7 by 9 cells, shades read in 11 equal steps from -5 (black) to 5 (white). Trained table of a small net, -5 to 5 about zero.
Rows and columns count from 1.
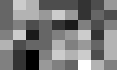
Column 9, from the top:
1 -2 0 2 2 2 0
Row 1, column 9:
1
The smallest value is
-5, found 2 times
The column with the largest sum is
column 7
